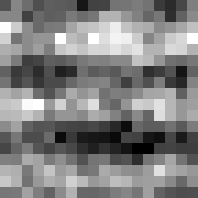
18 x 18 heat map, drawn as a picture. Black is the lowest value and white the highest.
Stripes running across repeat 3 times from top to bottom. The top middle is the ninth with the highest average. The grain runs across in streaks.
